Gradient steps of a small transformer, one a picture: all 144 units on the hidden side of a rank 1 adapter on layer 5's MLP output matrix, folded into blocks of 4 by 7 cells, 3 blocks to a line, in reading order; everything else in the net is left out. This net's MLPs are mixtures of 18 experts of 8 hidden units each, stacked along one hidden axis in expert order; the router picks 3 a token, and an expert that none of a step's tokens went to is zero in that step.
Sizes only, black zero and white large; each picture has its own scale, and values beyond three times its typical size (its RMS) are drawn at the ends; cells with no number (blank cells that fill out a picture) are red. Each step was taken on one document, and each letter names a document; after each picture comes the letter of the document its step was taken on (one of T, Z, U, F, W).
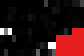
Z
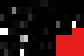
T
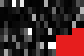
Z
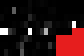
T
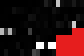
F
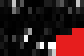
Z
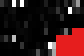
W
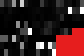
Z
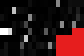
T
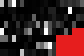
Z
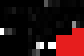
F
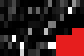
W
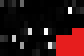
W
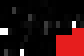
T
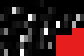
T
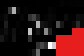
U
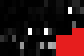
W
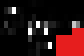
U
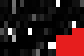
F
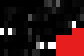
F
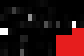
T
